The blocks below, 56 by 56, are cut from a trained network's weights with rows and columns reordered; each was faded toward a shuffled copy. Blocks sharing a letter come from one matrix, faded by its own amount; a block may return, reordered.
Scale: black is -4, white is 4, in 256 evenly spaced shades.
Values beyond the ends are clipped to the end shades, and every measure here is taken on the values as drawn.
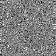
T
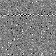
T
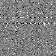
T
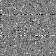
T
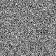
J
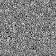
J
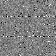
T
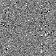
T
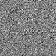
J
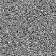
J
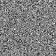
J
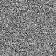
J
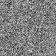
J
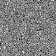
T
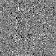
T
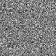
J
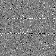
T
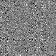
T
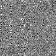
T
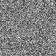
J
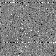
T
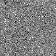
T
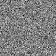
J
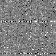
T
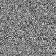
J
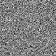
J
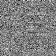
J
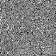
T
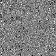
T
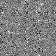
T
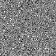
T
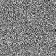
J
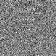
J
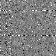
T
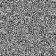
J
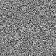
J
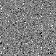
T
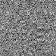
J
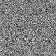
J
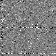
T
